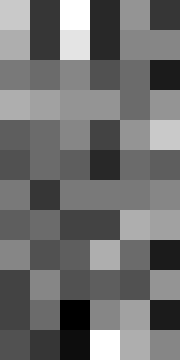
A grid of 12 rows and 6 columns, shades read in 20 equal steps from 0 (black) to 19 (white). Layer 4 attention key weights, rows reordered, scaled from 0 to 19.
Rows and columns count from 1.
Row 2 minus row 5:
6 -4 7 -2 -1 -5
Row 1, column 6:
4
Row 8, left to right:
7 8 5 5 13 12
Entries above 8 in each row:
3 4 2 5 3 0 5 2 2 2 2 3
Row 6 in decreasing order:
8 8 7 7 6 3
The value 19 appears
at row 1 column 3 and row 12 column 4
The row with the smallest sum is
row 11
